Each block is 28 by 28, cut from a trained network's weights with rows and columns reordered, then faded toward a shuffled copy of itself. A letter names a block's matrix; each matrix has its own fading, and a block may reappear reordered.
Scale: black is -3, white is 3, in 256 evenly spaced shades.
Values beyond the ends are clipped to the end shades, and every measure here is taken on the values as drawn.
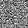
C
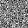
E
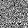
C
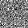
C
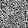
E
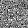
C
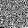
E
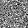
E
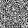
E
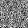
C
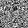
E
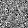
E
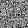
E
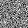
E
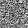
C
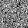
E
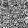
C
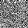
E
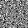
E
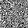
E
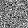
C
